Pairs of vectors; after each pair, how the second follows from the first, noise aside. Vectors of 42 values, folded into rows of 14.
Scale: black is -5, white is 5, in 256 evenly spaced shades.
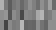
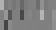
partly zeroed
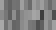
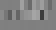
partly zeroed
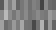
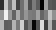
scaled up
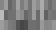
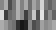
scaled up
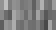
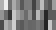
scaled up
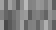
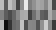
scaled up
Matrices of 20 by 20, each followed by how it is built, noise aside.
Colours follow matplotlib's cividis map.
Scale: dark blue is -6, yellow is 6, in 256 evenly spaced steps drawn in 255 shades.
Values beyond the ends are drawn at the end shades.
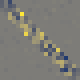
banded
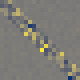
banded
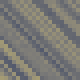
Toeplitz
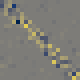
banded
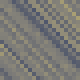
Toeplitz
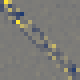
banded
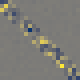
banded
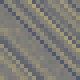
Toeplitz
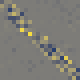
banded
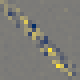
banded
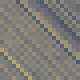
Toeplitz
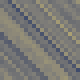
Toeplitz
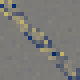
banded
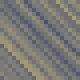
Toeplitz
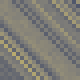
Toeplitz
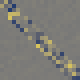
banded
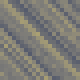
Toeplitz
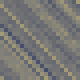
Toeplitz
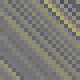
Toeplitz
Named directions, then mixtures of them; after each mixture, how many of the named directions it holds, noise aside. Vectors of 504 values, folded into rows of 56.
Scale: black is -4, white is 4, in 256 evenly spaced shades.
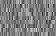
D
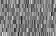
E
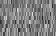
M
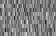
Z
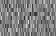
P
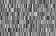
one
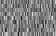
three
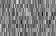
three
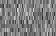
two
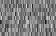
three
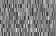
two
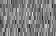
one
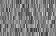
one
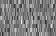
three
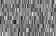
two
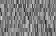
two
